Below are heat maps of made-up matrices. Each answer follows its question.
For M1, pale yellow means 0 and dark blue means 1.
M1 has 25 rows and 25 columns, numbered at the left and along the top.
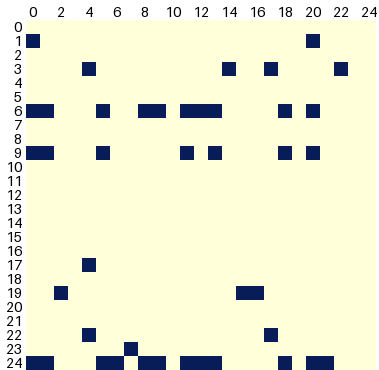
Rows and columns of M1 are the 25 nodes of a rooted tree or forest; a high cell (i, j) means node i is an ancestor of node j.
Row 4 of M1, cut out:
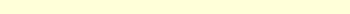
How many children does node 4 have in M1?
0
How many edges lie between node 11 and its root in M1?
3
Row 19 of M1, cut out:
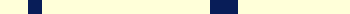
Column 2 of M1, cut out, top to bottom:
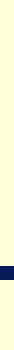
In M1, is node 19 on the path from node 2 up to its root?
yes
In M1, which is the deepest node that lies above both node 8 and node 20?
6
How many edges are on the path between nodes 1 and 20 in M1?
1
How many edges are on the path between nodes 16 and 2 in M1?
2
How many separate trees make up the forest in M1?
5
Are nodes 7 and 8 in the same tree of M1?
no
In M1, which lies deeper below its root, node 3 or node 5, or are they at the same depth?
node 5
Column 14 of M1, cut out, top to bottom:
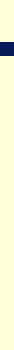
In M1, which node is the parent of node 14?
3
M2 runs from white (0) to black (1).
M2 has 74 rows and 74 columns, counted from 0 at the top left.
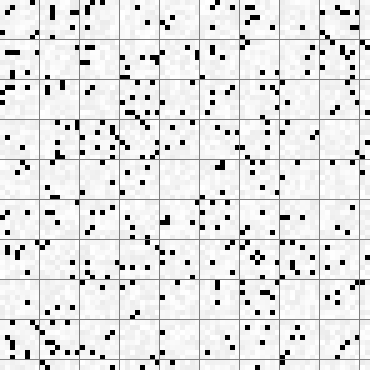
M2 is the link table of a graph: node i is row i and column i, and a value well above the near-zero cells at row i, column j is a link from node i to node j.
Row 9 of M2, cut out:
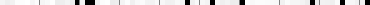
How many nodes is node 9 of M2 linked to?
9
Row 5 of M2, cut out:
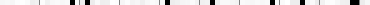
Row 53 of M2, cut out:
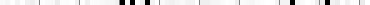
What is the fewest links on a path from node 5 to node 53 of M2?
3
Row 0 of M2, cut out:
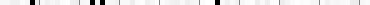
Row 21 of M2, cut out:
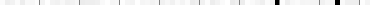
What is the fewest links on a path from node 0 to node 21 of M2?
3
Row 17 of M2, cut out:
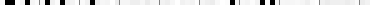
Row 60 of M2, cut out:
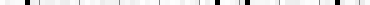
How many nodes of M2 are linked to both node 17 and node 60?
1
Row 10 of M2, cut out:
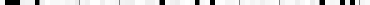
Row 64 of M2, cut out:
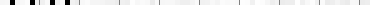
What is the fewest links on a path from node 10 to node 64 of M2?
1
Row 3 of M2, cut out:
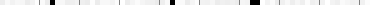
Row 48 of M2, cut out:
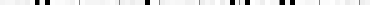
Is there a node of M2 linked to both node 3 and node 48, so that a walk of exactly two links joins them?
no
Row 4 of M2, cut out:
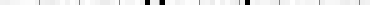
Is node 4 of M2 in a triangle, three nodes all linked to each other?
no
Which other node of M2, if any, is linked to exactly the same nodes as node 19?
node 47
